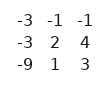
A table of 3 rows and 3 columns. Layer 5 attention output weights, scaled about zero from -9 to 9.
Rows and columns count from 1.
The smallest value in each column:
-9 -1 -1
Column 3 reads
-1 4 3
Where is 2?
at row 2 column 2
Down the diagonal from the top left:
-3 2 3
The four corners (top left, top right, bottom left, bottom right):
-3 -1 -9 3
